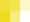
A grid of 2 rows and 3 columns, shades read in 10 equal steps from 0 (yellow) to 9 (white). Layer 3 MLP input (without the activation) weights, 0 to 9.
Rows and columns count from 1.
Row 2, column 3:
9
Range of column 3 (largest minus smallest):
2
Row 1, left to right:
1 2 7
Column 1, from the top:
1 0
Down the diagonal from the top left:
1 4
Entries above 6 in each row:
1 1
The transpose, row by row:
1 0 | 2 4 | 7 9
